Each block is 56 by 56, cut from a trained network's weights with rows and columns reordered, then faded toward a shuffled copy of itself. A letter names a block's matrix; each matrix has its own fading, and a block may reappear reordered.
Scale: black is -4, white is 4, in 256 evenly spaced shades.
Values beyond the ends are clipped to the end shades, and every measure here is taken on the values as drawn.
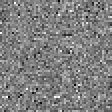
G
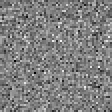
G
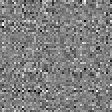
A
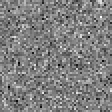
G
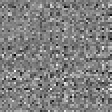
A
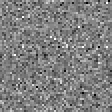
G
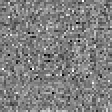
G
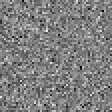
G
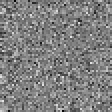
G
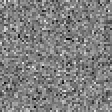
G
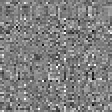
A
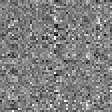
A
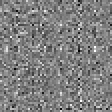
A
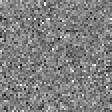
G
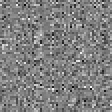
A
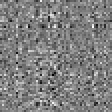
A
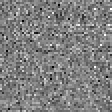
G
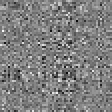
A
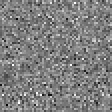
G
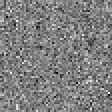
G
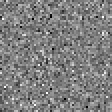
G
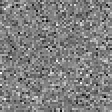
G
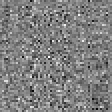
A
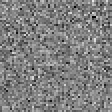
G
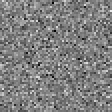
G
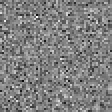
G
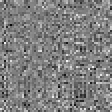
A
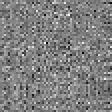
A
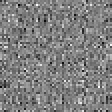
A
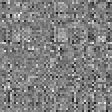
A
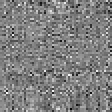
A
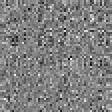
A
